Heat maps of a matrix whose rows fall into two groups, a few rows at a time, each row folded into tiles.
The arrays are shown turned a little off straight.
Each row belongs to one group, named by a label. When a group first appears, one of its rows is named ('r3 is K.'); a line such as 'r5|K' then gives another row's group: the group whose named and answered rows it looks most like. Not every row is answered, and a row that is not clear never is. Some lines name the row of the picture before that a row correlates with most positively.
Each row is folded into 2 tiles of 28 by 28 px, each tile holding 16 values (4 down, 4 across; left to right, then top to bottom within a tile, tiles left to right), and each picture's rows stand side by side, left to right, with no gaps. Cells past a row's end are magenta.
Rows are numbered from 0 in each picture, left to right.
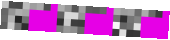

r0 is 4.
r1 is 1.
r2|4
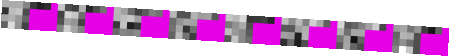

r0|1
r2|1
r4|1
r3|4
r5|4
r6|4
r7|1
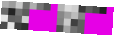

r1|1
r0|4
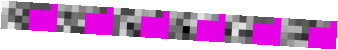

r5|1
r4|1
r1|4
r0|1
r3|4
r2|4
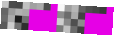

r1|1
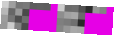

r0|1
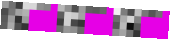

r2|1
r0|4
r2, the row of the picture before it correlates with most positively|0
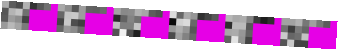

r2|4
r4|1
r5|4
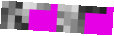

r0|4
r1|1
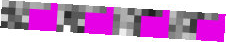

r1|4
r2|1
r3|1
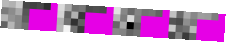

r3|4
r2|1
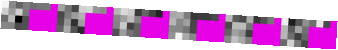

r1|4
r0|1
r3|1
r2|1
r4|1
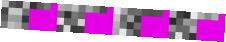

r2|1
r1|4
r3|4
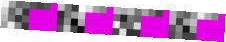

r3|4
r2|4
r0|1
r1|4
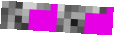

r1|4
